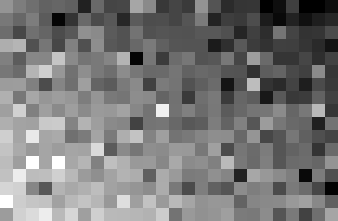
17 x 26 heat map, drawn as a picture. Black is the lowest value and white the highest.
Ninth with the lowest average: top right. Ninth with the highest average: bottom left. Grain: fine. Stripes: none. Mirror symmetry: none. Slope: up to the bottom left. Odd rows or columns: none.
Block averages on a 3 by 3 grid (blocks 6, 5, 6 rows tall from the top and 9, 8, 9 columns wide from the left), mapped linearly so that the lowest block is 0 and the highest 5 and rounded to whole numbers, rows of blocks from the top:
2 1 0 / 4 3 1 / 5 4 2
